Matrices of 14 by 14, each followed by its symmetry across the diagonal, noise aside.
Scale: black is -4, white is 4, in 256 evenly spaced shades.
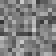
antisymmetric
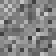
symmetric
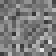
symmetric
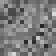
symmetric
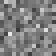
neither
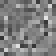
symmetric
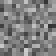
antisymmetric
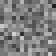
neither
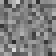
neither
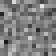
antisymmetric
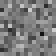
neither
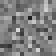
antisymmetric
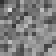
symmetric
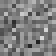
antisymmetric
